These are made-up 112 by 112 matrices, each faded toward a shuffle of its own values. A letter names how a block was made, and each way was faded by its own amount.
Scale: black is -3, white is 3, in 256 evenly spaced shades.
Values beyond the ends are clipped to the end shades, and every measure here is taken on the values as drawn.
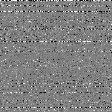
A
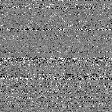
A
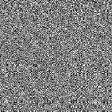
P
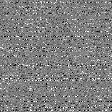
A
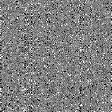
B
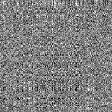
P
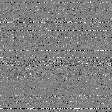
A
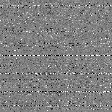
A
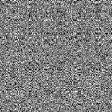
P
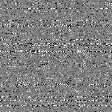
A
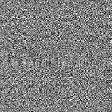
P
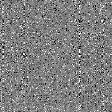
B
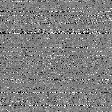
A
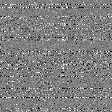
A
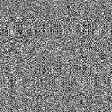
P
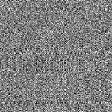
P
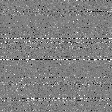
A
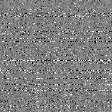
A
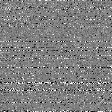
A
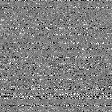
A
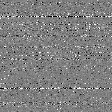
A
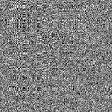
P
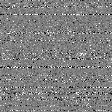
A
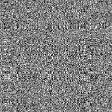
P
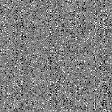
B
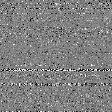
A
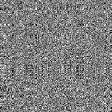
P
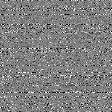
A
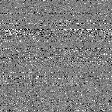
A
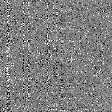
B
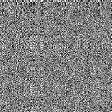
P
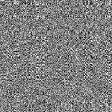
P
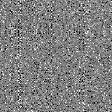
B
